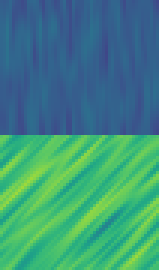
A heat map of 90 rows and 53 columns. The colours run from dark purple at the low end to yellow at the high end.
It is made of 2 by 1 panels. Panel 1,1: low, streaked downward, faint in contrast. Panel 2,1: high, slanting up to the right.
